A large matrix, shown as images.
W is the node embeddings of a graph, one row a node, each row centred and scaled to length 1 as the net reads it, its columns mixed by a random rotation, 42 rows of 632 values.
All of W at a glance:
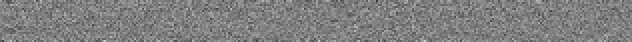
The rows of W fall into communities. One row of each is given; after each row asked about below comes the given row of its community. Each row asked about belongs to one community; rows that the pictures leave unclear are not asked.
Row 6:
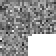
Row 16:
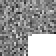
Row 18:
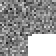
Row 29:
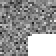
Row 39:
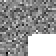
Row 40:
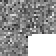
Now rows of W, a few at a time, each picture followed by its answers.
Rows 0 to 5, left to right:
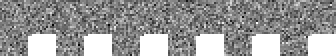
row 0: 6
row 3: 6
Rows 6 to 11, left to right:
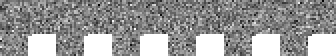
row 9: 39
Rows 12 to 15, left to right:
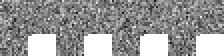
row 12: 40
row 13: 16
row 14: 40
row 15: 16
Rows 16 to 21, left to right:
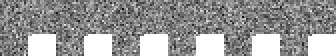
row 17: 16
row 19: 6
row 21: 6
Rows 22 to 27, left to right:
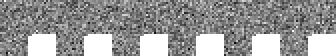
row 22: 39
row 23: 29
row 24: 40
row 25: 16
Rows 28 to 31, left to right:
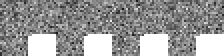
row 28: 16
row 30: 18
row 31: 6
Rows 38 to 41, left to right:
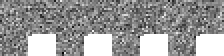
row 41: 40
